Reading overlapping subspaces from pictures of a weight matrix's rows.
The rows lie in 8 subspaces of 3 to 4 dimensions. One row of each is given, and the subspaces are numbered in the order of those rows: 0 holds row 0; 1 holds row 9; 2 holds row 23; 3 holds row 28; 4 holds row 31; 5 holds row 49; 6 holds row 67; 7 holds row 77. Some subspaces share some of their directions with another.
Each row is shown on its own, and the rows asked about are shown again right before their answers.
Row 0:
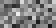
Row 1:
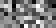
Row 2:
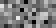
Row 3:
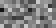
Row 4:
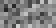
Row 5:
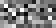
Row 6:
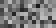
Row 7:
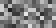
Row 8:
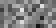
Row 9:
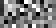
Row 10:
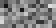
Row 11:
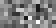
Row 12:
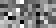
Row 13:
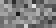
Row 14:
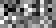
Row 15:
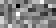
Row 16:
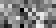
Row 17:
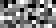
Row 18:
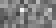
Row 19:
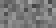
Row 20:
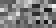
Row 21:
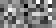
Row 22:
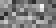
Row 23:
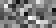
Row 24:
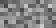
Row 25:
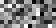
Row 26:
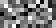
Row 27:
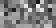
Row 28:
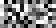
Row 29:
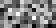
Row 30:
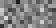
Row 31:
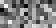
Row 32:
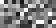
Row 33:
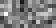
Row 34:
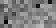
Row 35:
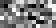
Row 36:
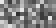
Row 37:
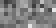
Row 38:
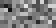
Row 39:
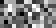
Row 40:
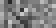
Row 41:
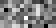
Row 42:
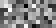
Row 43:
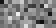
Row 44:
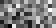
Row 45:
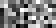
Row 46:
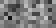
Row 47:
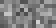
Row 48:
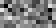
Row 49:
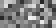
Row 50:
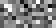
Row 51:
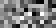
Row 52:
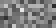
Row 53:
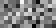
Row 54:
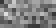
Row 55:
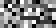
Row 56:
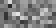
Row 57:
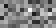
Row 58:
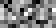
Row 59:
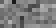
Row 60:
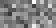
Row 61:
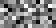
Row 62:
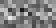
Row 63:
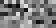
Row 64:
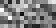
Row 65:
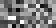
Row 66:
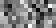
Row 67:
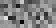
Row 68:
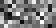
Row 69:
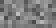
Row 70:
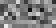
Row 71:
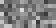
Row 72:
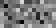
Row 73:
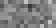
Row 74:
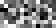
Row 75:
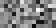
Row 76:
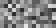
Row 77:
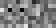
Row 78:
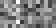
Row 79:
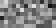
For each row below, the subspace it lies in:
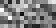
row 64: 4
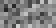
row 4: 6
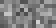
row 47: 1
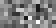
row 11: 7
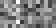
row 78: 6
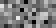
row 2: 1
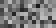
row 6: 4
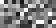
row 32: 3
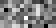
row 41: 7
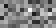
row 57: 2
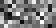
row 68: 7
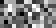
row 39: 1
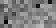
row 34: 4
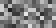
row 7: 7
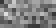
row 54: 4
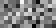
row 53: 0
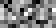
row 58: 2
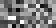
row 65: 6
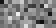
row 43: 3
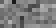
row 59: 4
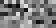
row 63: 3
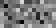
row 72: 6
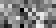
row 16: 1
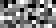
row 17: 5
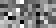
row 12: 6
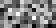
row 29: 0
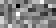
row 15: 2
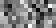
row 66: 1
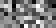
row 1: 5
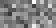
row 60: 0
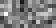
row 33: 1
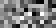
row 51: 2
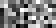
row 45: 7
